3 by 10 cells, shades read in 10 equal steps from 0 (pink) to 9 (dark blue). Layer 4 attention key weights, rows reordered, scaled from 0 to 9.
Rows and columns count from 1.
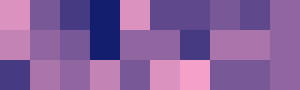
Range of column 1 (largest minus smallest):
6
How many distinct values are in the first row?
6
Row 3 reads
7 3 4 2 5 1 0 5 5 4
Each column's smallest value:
1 3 4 2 1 1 0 3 3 4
